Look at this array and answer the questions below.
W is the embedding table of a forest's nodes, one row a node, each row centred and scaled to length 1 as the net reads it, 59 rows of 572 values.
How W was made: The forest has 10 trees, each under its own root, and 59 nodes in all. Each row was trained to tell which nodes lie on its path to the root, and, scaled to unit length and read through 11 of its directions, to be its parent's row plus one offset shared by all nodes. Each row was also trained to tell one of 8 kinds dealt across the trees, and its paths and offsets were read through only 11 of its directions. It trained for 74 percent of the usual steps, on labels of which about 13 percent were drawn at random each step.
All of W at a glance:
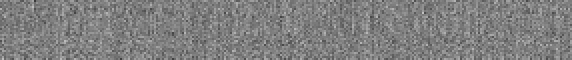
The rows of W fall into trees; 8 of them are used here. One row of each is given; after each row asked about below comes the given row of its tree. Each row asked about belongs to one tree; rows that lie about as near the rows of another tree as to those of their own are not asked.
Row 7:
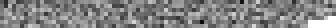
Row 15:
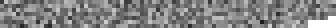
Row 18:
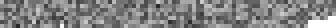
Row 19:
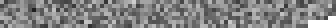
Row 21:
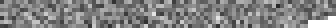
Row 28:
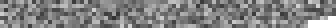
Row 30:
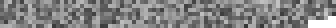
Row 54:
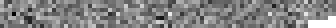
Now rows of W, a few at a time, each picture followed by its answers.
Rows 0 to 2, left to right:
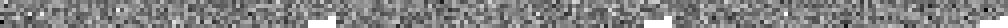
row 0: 54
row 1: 54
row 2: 15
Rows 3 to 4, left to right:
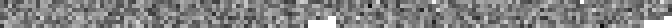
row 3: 30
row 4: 7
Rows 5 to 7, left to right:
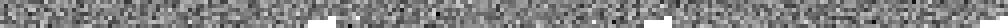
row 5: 18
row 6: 54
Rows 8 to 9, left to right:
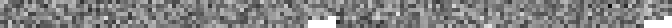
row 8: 18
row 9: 54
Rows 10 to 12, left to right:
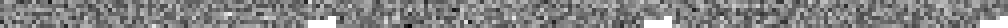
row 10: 7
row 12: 18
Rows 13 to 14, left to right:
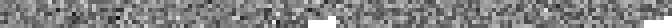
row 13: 54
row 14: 28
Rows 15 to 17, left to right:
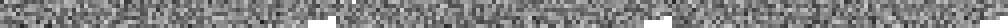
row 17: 15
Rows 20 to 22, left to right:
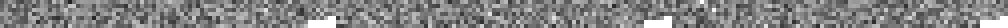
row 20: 7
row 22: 54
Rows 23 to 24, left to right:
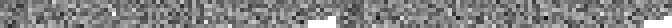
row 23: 15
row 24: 15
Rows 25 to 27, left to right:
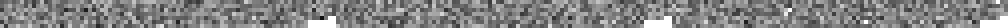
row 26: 30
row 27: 15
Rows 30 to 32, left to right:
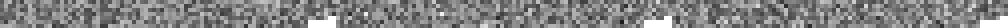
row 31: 54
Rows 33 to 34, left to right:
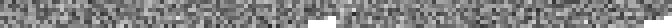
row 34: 28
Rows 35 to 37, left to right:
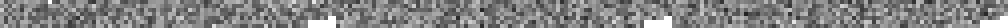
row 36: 30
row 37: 15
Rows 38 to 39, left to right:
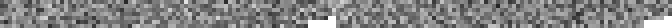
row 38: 19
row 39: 28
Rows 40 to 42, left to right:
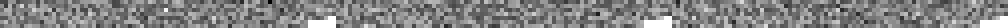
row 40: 7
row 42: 15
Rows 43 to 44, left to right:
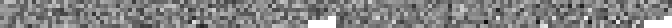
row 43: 28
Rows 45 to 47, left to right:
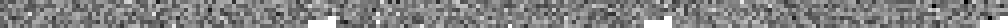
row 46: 54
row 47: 7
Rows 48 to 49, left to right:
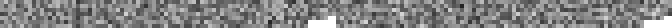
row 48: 18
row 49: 7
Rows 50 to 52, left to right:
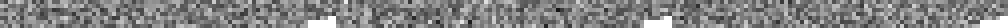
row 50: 28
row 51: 7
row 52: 21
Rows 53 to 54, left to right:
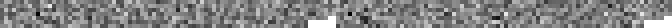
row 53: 30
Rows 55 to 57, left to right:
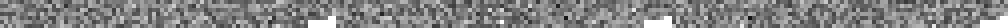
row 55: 19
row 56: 15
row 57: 7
